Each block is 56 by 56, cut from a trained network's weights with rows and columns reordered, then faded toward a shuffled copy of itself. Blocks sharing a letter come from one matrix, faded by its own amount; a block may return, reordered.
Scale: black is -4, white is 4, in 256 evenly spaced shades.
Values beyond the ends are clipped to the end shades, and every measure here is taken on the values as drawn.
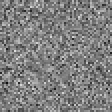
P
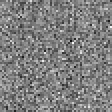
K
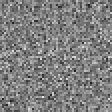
P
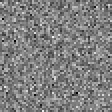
K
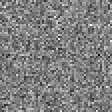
P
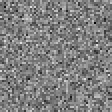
P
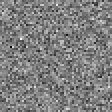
P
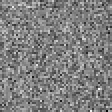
K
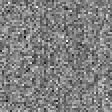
K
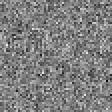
K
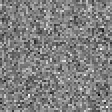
K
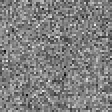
K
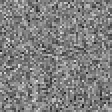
K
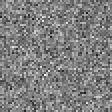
K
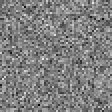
P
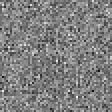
K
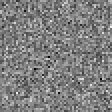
K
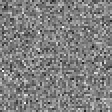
P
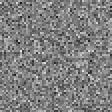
P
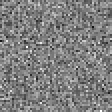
K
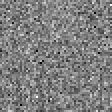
K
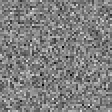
P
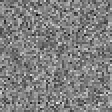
K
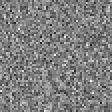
P
